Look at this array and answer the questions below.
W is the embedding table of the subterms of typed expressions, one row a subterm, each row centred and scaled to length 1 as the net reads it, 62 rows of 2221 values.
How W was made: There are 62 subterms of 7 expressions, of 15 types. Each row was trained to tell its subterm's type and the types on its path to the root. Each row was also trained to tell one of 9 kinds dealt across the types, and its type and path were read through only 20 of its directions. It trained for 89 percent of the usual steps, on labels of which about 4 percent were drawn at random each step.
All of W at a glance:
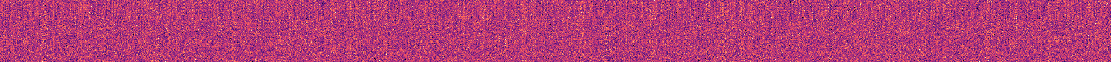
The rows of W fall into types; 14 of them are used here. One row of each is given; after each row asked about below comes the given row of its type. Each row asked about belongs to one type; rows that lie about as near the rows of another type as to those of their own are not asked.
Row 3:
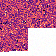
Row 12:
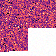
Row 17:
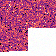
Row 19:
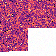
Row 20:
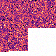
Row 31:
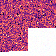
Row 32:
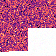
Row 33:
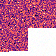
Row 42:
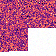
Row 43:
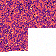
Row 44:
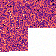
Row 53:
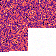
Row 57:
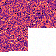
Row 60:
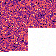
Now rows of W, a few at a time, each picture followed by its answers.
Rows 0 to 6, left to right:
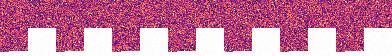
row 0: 31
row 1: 12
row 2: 12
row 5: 57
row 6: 32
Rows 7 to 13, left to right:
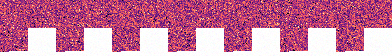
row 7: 57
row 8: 3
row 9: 57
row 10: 60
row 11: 53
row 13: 53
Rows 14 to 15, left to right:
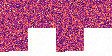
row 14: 12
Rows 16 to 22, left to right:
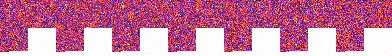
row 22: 42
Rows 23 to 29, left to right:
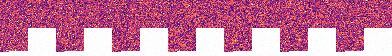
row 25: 33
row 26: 42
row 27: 20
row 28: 3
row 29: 17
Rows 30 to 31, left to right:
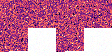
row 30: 60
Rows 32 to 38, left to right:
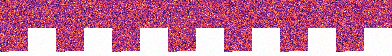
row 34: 19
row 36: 60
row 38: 44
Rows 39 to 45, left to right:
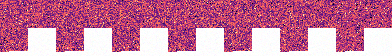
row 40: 12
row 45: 19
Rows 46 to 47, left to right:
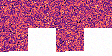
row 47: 53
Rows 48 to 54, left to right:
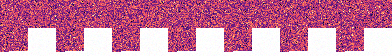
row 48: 3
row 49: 60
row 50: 3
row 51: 42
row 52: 19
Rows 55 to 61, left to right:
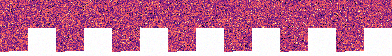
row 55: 32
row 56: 57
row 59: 33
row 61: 20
